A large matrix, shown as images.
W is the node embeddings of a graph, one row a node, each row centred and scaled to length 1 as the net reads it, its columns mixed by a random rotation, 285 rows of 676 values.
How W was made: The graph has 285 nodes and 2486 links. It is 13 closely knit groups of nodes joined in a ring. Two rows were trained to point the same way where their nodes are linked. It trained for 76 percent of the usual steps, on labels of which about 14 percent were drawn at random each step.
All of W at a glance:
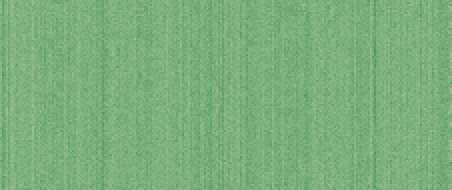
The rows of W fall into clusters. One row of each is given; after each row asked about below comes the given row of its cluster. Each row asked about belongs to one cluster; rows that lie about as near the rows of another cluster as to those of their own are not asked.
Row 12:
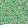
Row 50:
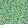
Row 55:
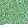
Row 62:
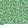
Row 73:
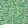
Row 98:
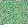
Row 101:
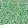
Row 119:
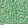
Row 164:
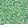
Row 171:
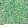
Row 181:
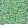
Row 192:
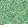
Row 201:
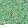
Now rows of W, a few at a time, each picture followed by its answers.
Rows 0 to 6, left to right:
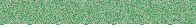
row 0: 192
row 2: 12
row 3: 98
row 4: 73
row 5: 171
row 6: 201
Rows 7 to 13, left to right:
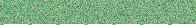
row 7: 101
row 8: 164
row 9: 119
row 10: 101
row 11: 62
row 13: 164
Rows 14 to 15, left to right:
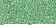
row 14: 119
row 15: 62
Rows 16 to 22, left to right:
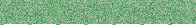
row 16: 192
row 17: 62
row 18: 181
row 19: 101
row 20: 171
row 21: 192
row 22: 164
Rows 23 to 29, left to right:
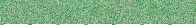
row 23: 164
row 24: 98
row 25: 101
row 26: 171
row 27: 73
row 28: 171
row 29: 181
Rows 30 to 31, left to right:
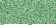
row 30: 101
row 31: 171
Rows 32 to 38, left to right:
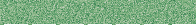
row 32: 164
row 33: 119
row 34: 12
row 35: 50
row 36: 55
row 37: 119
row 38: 98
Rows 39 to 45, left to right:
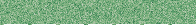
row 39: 101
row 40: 181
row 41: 12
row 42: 192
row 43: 171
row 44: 201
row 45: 98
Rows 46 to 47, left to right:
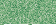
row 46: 171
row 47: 50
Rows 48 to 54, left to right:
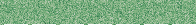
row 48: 101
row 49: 171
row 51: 55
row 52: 98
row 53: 55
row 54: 98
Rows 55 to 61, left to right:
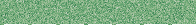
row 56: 50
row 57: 12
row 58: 181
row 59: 12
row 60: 164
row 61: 192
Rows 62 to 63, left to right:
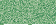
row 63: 192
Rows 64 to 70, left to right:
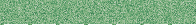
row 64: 164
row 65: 181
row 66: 62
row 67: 181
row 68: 73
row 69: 164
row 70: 181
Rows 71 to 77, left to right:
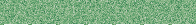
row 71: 192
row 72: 119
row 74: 73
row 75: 73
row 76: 12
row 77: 50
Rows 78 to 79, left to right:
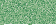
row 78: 12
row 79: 164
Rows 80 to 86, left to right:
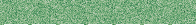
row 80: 119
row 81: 171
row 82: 73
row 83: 73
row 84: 12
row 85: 50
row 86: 119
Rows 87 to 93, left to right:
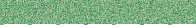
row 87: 55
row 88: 55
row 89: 12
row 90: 164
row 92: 50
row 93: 62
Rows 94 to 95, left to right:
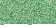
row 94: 201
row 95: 171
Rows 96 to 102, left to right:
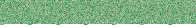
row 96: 12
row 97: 73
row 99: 73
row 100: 73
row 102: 98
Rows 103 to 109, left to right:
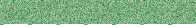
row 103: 192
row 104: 55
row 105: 50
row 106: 12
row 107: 55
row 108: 101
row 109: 192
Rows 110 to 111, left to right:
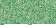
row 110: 201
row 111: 171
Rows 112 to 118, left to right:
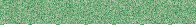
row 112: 201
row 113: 98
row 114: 171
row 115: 101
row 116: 62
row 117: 201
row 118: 101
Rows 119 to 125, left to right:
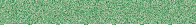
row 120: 73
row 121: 62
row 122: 192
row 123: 181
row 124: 171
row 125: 50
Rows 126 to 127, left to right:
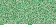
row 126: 55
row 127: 181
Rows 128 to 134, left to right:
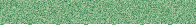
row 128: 50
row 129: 62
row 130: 119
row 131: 73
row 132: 62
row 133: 171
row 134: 73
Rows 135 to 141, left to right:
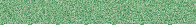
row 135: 98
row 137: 62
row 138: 164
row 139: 119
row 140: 164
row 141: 12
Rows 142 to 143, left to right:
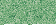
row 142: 192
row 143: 192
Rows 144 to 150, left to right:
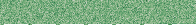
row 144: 50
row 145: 192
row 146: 55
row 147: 73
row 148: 171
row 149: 73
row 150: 181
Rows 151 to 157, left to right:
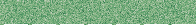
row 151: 73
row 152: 55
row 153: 181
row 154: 164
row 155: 119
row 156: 55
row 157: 98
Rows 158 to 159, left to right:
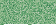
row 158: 98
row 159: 12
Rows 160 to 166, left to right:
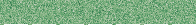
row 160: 50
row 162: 62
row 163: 119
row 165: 12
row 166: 62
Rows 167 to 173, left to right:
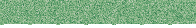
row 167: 62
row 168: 62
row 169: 62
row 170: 192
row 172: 119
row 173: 192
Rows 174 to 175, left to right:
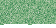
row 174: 181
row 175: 12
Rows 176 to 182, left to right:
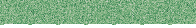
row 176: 73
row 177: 98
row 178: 73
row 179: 73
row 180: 164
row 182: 12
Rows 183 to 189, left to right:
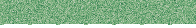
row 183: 119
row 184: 50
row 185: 73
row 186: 62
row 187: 98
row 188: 101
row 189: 73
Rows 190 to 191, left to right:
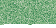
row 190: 171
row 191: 98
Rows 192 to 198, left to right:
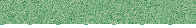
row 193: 119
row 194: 181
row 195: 201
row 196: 201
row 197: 73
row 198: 98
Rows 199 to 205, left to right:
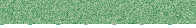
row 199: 192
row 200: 98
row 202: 62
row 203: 201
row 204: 119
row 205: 192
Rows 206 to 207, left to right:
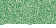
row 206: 55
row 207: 119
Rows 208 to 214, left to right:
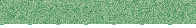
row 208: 192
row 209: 171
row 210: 101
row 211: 164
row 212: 62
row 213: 55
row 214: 55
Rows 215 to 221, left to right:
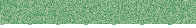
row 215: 50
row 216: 62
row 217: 62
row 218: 119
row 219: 119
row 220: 50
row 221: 55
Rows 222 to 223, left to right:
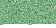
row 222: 119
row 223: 101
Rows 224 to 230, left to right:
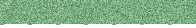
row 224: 192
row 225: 181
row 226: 73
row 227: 55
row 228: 98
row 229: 62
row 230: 73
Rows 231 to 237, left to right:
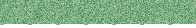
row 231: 50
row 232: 192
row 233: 171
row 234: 50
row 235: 119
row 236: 55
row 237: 101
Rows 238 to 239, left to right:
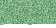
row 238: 12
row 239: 62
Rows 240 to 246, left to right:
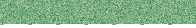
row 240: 171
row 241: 164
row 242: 164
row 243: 201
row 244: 192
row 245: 50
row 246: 62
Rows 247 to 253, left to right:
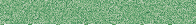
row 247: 201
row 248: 73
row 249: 171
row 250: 164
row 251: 73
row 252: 101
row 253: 181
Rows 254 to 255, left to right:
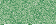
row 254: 201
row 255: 192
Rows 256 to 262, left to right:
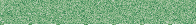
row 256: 62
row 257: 164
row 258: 181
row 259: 181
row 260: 101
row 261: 12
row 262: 201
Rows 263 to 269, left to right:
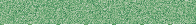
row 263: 119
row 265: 98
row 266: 119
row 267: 181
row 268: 181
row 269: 73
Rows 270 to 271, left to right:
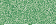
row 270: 119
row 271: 164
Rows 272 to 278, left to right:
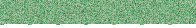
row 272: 201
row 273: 119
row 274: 181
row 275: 164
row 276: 62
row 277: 55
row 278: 171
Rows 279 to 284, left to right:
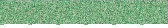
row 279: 12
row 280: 101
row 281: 98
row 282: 164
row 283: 119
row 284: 50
